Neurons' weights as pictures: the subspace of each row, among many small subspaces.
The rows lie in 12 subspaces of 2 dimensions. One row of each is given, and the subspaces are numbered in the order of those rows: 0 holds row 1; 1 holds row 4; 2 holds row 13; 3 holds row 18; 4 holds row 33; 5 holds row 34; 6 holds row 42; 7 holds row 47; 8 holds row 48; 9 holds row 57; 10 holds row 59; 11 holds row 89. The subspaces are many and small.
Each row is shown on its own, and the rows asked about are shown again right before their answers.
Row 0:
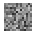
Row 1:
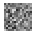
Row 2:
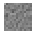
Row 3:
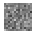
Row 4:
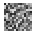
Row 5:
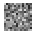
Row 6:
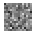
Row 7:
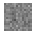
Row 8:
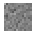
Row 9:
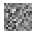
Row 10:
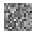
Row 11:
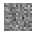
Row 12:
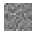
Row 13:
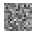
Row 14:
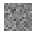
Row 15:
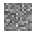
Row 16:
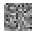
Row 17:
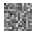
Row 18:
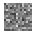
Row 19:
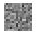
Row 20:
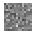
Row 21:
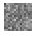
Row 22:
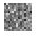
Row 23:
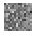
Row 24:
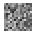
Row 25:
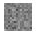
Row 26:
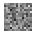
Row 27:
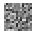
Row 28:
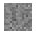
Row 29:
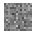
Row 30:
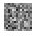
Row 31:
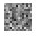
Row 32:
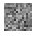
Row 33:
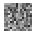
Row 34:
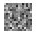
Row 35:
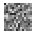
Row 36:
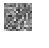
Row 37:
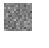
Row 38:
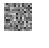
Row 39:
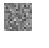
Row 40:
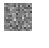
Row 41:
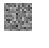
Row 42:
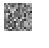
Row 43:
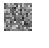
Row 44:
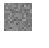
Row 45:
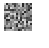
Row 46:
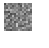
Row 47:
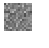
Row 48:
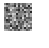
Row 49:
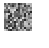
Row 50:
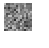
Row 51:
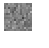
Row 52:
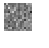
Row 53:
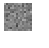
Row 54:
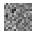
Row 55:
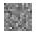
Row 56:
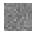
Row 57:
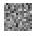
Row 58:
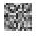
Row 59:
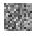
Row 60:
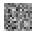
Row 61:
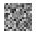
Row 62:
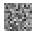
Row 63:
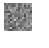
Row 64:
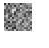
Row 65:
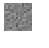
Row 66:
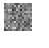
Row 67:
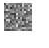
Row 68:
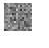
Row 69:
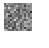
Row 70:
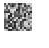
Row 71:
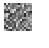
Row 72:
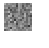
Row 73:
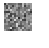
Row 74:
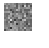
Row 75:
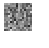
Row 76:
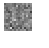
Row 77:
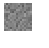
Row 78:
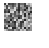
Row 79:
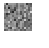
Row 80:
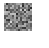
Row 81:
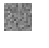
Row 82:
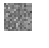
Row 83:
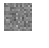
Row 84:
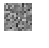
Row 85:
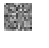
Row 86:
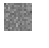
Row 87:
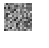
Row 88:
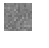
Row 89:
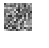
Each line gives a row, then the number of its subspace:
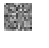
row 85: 0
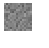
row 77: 7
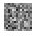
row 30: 0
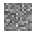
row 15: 4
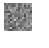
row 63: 3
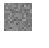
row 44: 2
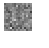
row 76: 5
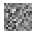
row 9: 0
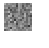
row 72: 4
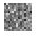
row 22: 9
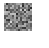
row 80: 4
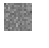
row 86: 10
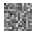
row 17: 5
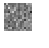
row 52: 9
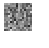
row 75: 4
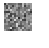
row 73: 3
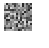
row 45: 8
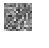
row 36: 11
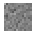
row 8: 1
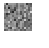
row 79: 9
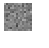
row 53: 6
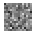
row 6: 5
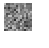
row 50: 11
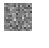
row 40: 8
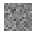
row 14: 7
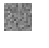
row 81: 4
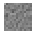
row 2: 0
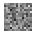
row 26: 8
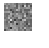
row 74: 2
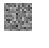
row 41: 3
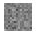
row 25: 0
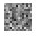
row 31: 5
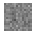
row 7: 5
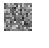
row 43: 9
